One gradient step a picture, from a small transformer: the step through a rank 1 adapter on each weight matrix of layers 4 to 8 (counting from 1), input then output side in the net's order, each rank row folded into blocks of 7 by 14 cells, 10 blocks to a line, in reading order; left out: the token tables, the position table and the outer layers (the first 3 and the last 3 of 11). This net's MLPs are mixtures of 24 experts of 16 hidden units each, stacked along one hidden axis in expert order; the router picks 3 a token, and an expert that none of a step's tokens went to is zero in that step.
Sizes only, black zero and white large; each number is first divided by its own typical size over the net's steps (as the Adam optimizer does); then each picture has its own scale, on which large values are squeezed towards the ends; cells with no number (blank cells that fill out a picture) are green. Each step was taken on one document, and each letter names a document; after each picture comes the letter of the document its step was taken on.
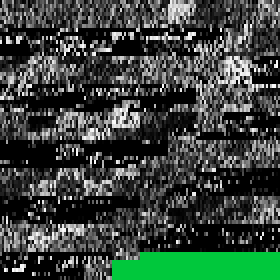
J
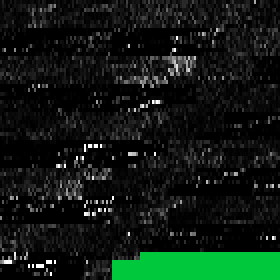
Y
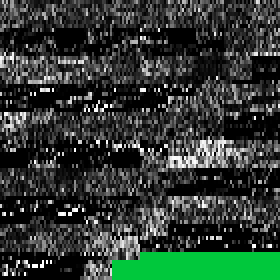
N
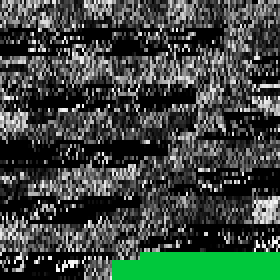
J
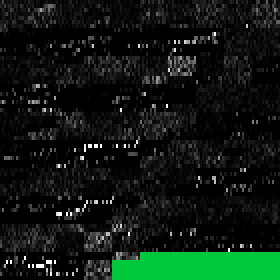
Y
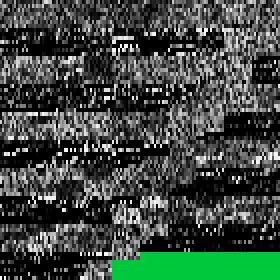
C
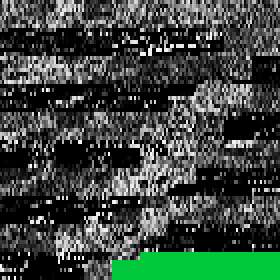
N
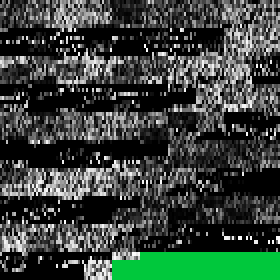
J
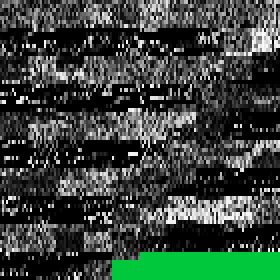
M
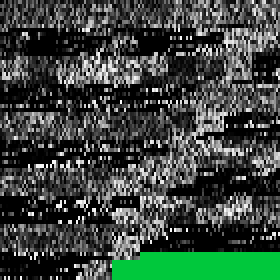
C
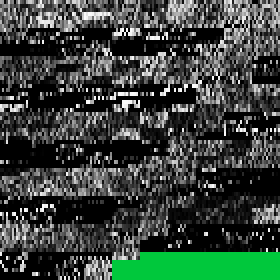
J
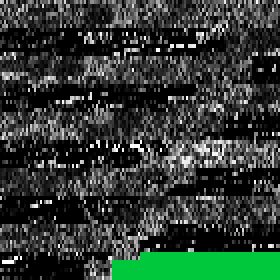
N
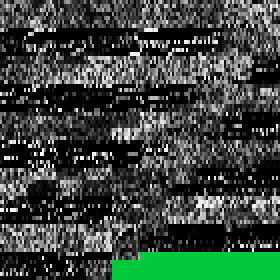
M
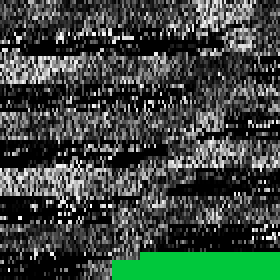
C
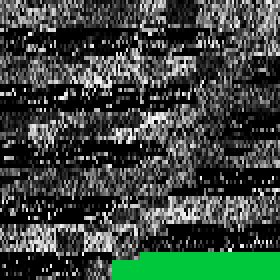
M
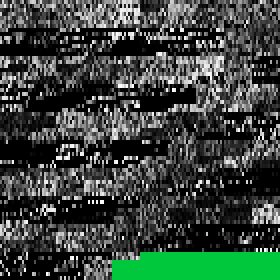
J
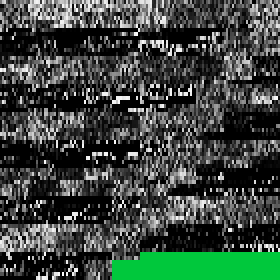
M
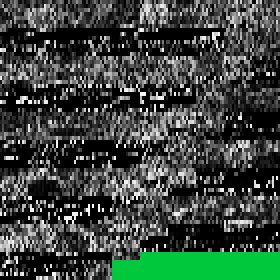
M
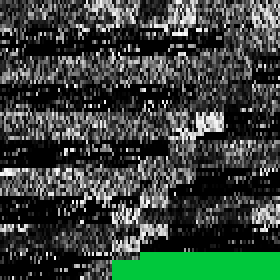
C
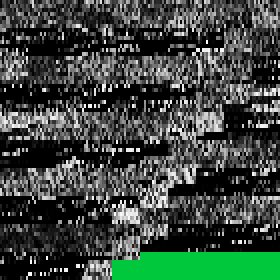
C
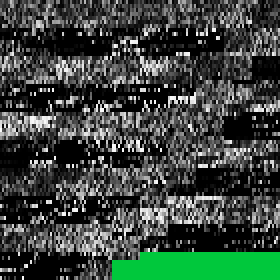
N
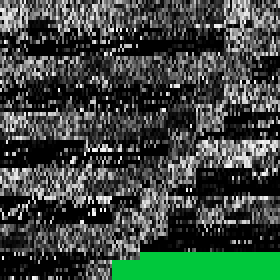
C
